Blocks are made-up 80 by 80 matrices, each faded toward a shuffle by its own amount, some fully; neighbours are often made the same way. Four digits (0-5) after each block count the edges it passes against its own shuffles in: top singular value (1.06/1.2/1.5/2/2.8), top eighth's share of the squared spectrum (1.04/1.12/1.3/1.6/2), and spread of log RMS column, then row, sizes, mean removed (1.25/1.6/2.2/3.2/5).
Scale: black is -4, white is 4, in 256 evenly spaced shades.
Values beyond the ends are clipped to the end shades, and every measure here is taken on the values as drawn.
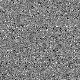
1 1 0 2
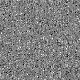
3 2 1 0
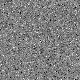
1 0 0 0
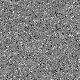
1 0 0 0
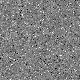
1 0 0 0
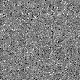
3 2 0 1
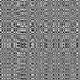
5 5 4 4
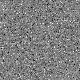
1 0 0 0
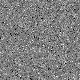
1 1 0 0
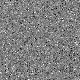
2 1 0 0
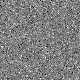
1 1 0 0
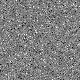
1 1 0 0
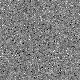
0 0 0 0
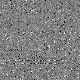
2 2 0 2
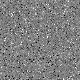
0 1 0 1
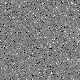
0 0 0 0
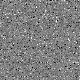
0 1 0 1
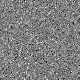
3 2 0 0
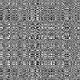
5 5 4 4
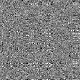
4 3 2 2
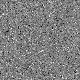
0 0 0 0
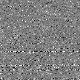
2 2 0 3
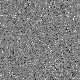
0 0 0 0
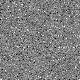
0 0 0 1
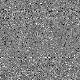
2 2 0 2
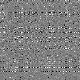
4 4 1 3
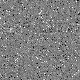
2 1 0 0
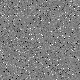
2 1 0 0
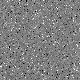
0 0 0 0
